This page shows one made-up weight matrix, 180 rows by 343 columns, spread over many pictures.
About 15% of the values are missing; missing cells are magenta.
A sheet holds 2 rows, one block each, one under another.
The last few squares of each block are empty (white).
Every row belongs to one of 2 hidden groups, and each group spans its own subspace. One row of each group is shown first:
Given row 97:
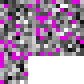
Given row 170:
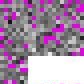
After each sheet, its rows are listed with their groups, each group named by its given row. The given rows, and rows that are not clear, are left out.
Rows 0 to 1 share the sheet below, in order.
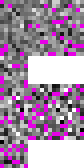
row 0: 97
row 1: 97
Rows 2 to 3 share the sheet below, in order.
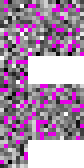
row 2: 170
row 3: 97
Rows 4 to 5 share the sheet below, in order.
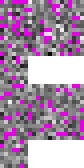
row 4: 170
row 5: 170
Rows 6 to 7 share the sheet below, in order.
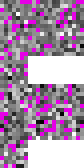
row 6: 97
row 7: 170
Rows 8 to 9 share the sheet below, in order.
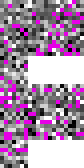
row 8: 170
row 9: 170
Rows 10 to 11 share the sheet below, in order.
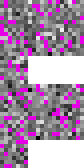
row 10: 170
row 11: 170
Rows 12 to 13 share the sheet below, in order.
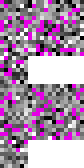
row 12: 170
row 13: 170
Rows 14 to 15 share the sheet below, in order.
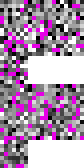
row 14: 170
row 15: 170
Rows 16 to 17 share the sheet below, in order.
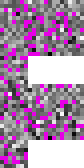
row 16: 170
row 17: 170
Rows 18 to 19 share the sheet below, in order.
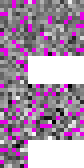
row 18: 170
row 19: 170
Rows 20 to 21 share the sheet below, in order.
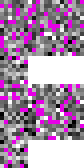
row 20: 170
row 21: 170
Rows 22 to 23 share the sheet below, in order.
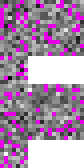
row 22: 97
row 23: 170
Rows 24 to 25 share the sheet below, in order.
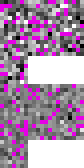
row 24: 97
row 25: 97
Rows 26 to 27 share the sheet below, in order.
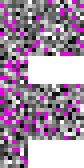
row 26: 170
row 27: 97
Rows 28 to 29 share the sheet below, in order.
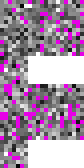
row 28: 170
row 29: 170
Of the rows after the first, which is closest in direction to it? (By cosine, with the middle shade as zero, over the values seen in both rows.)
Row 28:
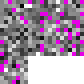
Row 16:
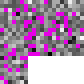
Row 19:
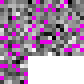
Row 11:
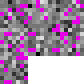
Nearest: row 16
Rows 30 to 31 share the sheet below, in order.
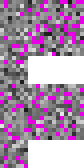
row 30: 170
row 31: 170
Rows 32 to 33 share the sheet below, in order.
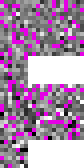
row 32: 97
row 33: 170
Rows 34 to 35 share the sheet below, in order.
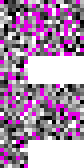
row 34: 97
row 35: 170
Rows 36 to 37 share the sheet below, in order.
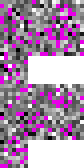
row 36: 97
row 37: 170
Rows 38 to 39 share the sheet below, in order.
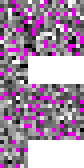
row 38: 170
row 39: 97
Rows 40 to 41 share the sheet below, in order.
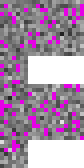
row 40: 97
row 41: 97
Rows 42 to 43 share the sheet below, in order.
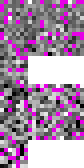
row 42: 170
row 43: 97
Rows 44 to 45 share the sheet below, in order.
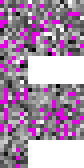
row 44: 170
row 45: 170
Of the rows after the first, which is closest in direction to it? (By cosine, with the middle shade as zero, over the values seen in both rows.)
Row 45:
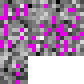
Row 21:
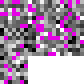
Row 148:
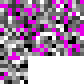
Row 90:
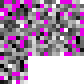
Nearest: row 90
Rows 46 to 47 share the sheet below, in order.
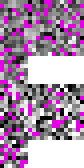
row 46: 170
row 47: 170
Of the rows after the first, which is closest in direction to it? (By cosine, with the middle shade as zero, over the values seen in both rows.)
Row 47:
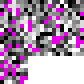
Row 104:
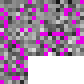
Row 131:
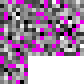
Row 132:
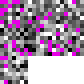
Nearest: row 104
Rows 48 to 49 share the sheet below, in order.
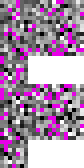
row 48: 97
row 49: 97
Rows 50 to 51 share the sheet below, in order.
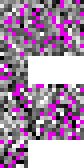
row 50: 97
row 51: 170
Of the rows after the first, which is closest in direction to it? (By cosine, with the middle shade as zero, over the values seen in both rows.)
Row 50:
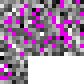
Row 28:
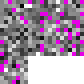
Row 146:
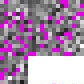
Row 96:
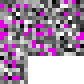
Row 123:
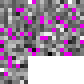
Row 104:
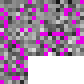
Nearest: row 96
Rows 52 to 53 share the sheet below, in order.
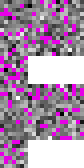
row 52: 170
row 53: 170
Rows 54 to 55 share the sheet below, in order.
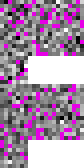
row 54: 97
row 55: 97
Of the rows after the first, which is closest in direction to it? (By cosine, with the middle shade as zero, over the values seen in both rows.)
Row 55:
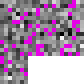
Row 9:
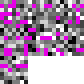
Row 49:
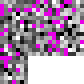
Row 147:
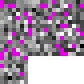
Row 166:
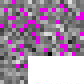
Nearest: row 49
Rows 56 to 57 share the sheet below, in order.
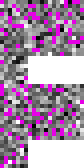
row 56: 170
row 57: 97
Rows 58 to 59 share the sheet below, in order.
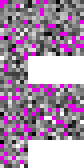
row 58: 170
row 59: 170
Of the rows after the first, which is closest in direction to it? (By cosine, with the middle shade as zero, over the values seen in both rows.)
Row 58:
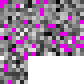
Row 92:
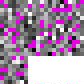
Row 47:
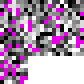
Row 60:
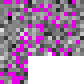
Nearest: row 60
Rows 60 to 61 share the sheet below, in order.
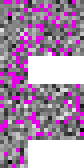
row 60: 170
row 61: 97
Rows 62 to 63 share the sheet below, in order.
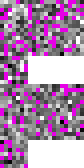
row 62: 97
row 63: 97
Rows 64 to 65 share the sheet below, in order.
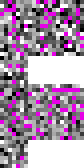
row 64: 97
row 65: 97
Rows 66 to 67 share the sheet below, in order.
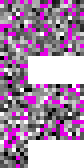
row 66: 97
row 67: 170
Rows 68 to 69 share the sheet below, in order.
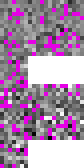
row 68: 170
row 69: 170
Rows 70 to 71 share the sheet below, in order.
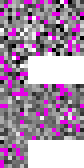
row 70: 170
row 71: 97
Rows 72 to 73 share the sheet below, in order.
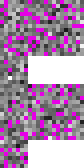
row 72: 97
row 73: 170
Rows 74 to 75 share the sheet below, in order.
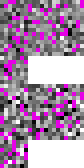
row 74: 97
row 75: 97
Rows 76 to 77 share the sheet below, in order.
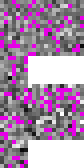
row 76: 97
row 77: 170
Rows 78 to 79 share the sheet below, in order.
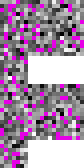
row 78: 97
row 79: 170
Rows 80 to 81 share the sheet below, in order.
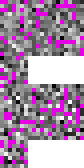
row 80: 97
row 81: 97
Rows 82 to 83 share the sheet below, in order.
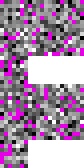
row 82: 170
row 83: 170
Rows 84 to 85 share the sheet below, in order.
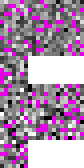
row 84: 97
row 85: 170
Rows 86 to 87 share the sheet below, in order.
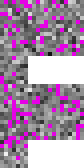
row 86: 170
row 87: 170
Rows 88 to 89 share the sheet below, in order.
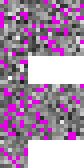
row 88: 97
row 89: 97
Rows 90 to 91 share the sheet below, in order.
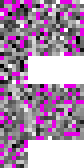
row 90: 97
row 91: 170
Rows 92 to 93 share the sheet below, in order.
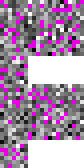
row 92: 170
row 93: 170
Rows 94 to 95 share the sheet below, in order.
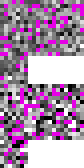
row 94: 97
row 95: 170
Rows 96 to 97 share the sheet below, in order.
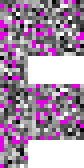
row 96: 97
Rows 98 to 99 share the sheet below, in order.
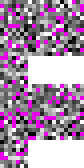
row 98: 170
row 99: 170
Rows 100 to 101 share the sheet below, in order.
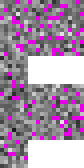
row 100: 97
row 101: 97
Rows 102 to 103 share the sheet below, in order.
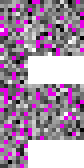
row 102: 170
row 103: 97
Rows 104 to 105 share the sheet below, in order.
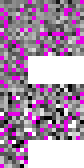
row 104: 170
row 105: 170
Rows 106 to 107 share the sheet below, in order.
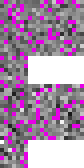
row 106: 97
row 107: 97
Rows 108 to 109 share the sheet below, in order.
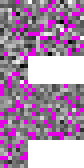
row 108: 170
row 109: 97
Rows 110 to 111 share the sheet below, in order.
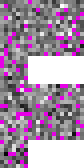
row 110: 97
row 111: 170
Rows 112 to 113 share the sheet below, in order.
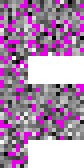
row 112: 170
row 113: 170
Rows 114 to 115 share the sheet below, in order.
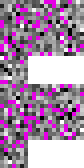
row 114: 97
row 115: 97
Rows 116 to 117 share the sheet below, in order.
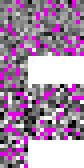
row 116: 170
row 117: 170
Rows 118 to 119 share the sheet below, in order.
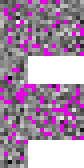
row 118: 97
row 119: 97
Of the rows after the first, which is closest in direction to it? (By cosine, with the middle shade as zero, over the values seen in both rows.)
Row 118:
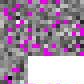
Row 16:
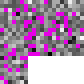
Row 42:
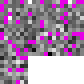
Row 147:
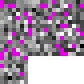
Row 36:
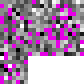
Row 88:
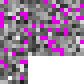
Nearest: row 147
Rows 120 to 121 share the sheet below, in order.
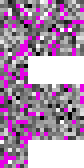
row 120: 170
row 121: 97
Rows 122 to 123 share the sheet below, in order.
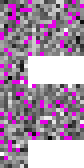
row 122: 97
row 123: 170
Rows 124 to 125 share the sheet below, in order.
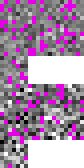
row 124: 170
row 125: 170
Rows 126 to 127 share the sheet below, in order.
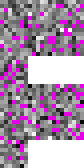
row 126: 170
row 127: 170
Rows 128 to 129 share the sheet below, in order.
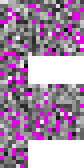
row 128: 97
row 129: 170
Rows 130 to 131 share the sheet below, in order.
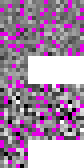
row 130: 170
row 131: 97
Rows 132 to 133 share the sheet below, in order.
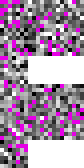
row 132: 170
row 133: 97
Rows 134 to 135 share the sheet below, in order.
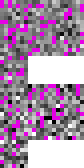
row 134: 97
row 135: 170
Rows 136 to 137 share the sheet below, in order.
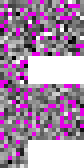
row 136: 170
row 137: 97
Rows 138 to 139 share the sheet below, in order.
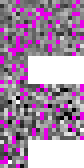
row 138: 97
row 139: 97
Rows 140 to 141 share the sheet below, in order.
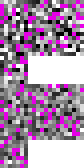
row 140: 97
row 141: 97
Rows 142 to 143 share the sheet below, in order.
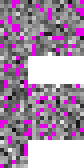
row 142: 170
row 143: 97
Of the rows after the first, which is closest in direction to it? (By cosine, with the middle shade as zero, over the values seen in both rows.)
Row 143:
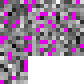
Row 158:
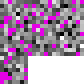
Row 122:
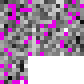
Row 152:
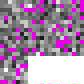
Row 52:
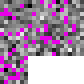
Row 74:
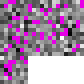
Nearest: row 122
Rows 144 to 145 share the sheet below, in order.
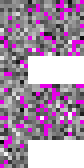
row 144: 170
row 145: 97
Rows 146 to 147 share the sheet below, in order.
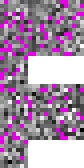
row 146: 97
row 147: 97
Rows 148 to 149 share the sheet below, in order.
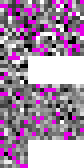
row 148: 170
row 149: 97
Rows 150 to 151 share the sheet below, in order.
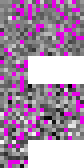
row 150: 170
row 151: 170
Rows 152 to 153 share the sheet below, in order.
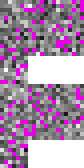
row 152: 170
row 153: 97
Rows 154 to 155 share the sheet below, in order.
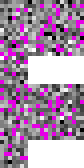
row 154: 170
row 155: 97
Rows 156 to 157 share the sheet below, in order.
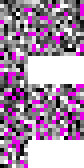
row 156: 97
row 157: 97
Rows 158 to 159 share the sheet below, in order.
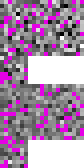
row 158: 97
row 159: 97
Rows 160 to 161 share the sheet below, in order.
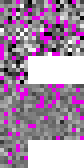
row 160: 170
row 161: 97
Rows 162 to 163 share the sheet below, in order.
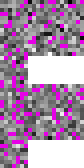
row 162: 170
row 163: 170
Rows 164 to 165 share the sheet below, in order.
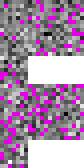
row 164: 170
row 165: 97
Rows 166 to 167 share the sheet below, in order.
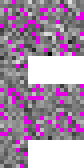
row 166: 170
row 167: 170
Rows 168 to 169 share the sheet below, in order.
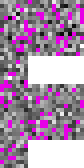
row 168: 97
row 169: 170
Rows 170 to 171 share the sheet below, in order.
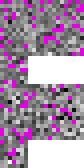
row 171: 97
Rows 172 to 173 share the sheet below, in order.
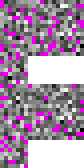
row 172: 97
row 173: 97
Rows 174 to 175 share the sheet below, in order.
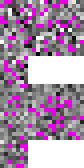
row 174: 170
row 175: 170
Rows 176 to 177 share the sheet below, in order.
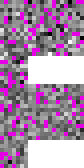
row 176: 170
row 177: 97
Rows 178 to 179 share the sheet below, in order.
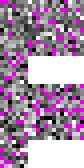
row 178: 170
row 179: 170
